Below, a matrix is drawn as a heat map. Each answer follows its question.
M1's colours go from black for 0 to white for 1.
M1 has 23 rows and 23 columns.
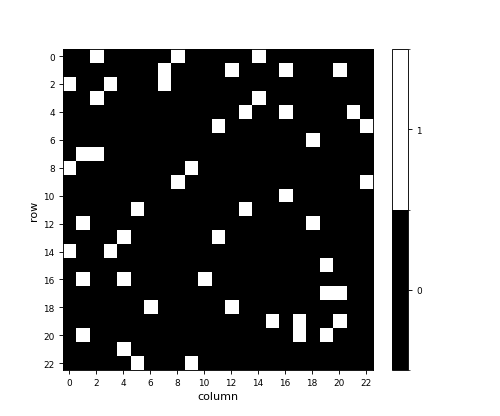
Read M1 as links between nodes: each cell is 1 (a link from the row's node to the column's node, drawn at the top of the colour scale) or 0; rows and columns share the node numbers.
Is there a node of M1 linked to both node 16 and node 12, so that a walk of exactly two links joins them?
yes
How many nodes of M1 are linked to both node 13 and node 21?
1
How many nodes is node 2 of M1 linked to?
3
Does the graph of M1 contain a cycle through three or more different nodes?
yes
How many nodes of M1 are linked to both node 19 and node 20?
1
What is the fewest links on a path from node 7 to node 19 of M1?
3
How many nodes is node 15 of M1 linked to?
1
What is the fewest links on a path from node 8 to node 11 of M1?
4
